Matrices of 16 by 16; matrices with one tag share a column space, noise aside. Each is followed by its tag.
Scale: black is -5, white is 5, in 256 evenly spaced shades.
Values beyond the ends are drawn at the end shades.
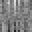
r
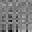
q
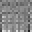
q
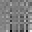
q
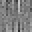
r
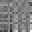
q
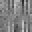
r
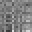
q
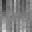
r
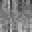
r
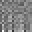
q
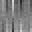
r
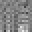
q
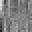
r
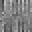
r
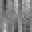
r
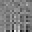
q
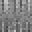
r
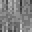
r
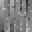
r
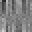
r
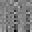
q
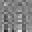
q
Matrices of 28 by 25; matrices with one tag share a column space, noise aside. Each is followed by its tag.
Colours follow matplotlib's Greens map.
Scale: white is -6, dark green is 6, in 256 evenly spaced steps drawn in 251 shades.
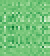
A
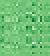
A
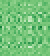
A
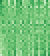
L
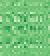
A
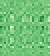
A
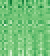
L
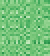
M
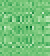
A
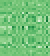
A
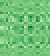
A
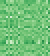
M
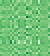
M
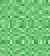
M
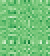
M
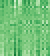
L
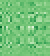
A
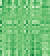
L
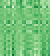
L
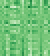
L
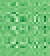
A
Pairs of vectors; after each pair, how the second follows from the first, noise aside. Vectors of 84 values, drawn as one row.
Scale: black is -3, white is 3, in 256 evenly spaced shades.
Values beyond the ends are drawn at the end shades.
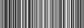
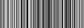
negated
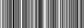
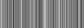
shrunk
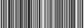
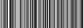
shuffled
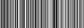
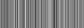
shrunk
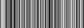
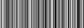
shuffled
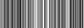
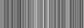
shrunk
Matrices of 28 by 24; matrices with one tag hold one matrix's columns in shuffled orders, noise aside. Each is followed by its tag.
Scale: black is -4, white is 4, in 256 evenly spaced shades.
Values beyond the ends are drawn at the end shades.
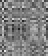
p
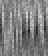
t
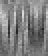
t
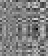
p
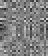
p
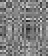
p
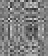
p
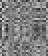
p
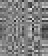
p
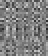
p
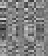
p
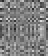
p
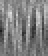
t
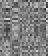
p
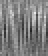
t
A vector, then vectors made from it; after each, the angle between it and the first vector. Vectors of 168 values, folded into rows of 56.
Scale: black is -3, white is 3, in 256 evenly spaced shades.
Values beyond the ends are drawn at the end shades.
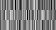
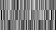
orthogonal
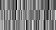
orthogonal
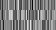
partly aligned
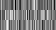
nearly parallel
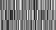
nearly opposite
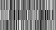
partly opposed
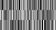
orthogonal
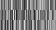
partly opposed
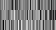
partly aligned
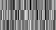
orthogonal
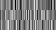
nearly parallel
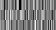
partly aligned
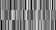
orthogonal
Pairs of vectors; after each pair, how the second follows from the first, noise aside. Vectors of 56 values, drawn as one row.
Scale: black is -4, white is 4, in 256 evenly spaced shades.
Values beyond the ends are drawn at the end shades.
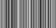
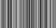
sign-scrambled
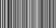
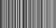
wrapped around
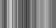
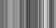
reversed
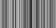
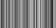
wrapped around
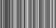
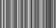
reversed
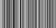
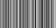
reversed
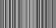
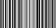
scaled up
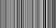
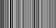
reversed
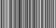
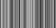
sign-scrambled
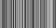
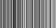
sign-scrambled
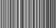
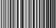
scaled up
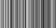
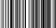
scaled up
